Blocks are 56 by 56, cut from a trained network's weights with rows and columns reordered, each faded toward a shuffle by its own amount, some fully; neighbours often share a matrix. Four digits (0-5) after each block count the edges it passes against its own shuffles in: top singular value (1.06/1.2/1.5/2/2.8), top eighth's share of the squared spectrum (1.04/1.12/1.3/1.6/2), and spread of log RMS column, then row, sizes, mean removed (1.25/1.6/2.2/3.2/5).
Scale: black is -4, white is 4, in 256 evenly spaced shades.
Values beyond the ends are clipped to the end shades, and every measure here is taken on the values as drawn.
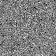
0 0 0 0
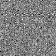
2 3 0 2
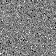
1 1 0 0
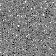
1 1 0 0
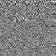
4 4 1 3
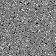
0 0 0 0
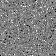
0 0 0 0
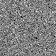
1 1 0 0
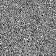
1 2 0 0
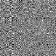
4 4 2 2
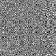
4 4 2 2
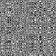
4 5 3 2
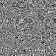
3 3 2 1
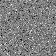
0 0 0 0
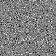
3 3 1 1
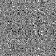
3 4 2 2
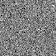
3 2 1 1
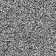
1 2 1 0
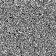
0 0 0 0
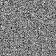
1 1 0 0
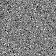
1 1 0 0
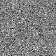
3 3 1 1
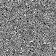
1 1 0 0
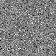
2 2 0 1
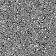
1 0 0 0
